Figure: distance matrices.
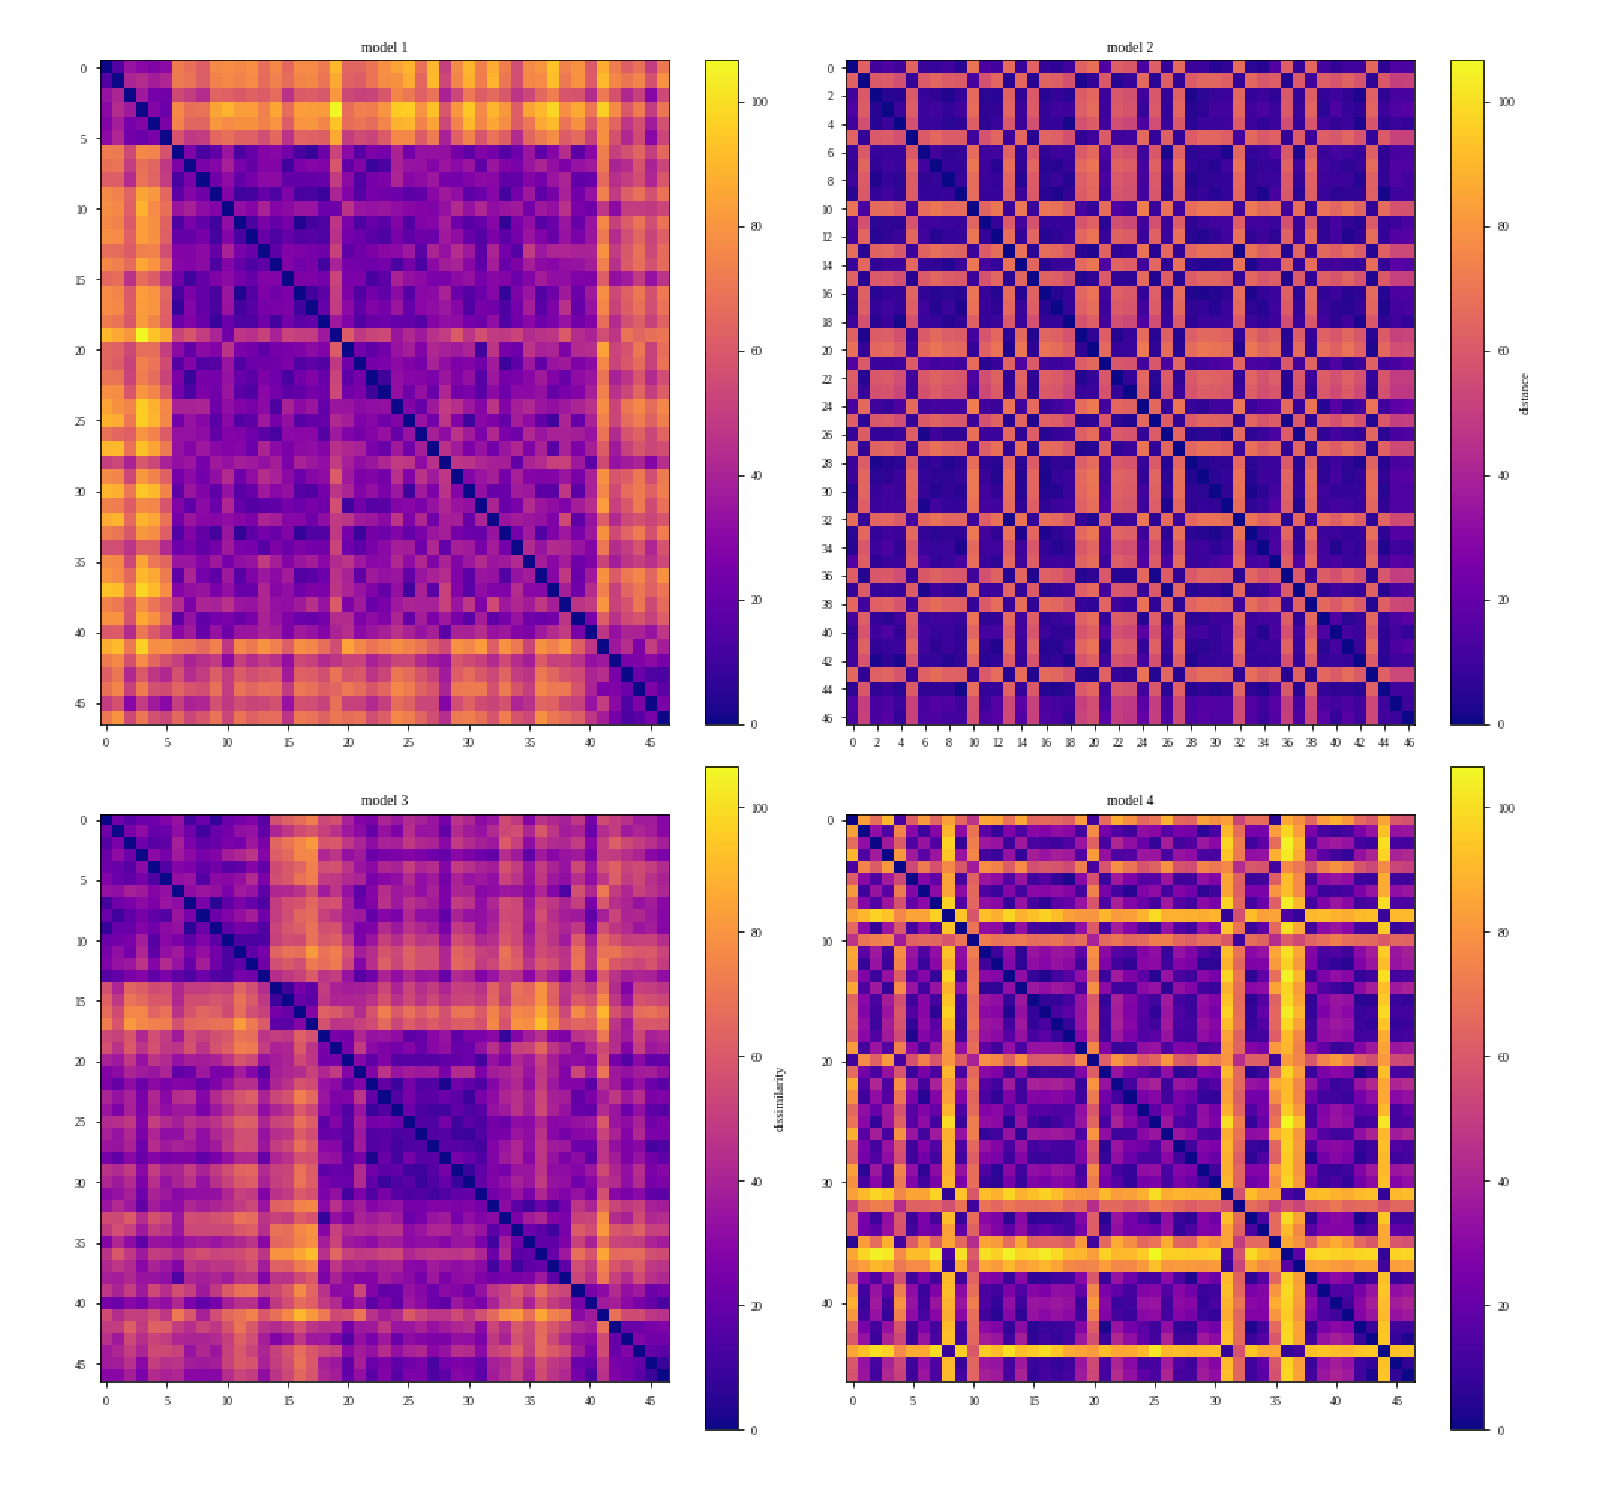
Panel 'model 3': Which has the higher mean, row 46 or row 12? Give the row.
12
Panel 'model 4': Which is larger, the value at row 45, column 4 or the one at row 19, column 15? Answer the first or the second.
the first
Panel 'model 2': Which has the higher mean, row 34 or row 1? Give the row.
1
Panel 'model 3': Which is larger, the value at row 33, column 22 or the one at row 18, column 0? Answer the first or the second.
the second
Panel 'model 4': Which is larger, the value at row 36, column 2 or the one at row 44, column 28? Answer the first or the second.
the first
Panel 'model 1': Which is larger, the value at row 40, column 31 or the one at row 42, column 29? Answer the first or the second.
the second
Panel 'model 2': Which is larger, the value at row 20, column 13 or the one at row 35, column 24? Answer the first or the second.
the second
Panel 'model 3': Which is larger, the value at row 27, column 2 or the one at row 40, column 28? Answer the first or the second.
the first
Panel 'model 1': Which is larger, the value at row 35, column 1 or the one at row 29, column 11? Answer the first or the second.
the first
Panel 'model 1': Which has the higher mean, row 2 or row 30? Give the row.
2
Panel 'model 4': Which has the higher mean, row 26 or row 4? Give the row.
4
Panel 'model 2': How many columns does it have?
47
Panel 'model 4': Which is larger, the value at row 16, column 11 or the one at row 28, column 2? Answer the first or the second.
the first
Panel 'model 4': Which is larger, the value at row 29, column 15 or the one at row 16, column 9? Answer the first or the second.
the first
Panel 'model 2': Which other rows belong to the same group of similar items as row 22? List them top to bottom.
1, 5, 10, 13, 15, 19, 20, 23, 25, 27, 32, 36, 38, 43
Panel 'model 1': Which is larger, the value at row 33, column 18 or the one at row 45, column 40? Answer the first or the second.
the second
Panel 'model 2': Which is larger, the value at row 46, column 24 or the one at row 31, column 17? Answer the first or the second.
the first
